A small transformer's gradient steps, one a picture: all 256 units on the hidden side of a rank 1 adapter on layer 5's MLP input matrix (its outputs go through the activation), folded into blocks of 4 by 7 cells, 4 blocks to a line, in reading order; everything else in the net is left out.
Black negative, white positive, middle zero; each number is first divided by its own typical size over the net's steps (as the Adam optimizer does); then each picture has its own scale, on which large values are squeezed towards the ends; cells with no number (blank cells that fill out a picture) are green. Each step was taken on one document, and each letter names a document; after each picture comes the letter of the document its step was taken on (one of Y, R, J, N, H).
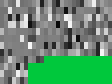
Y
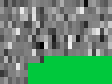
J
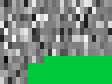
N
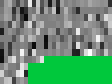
Y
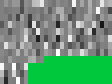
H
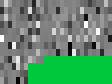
H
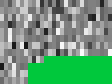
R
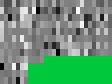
H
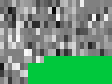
R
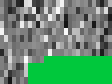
Y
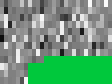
N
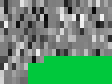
N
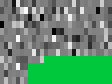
J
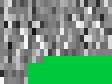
N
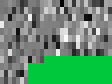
J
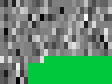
J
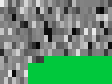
R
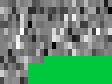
J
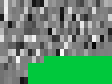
N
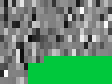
N
